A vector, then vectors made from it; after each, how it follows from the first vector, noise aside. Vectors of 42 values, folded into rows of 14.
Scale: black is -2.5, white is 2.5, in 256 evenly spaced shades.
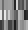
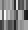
copied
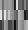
copied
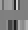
partly zeroed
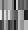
copied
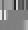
partly zeroed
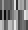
negated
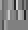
partly zeroed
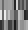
copied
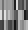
copied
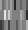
partly zeroed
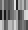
negated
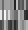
copied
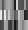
copied
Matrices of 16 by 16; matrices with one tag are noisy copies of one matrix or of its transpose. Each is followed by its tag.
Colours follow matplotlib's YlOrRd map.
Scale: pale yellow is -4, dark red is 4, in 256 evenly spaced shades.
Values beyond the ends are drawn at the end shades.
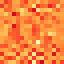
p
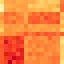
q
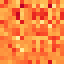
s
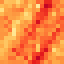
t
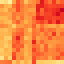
q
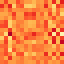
p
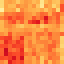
q
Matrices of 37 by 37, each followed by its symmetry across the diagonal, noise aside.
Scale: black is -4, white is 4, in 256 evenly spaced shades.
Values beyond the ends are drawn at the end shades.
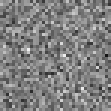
neither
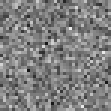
antisymmetric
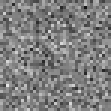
antisymmetric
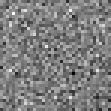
symmetric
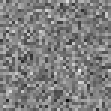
neither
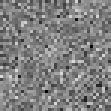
symmetric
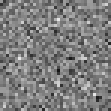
symmetric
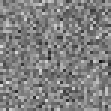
neither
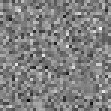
antisymmetric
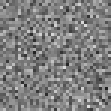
antisymmetric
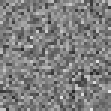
symmetric
